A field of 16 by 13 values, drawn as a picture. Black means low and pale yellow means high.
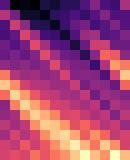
Values rise toward the bottom. The ninth with the highest average is the bottom middle. The grain runs diagonally down to the right. On average the colour sits 50% of the way up the scale.
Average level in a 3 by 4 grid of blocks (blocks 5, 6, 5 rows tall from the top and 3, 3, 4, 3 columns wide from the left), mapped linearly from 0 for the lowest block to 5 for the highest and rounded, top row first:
1 0 1 1 | 3 3 2 3 | 3 5 5 4
